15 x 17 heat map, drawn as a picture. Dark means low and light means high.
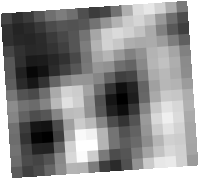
Average level on the scale: 50%. Calmest part: top left. Odd rows or columns: none.
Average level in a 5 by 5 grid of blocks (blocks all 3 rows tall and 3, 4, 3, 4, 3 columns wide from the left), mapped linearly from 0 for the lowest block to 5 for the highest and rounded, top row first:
0 1 2 5 2
0 0 3 3 3
1 3 2 1 4
1 3 3 2 5
1 3 3 3 5
